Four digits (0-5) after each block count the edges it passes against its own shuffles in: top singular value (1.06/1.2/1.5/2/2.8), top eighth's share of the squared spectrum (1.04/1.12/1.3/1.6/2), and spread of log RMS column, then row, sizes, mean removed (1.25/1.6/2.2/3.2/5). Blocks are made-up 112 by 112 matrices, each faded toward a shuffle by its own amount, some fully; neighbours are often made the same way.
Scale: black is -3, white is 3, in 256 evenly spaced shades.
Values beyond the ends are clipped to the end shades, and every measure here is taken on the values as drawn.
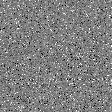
0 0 0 1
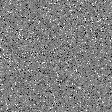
0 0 0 0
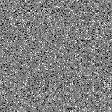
4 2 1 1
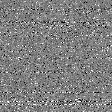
2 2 0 3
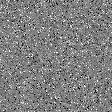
0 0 0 0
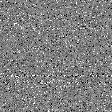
1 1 0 2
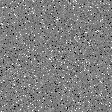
0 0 0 0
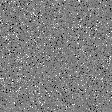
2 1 0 0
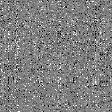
4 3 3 2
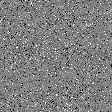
1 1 0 0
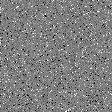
0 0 0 0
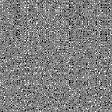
4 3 3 2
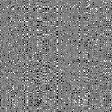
5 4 3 3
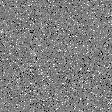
2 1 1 0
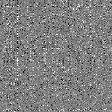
4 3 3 2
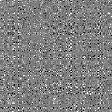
5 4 3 3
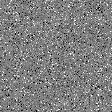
3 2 1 0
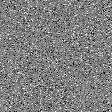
2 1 0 0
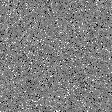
1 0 0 0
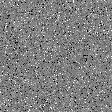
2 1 0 0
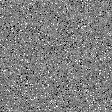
2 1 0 0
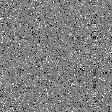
3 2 1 0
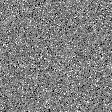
0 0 0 0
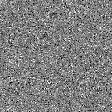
3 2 0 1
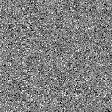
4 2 1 1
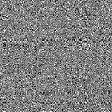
4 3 2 2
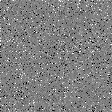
3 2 0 1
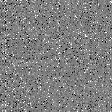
4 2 1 1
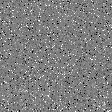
2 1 0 0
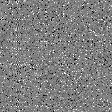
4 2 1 1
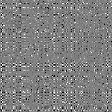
5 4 3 3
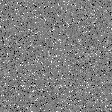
3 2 0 0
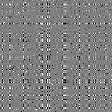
5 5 4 4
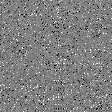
3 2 1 0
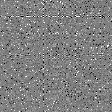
4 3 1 2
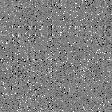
4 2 2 1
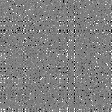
5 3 2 2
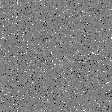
3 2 1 0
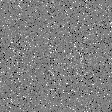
2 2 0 1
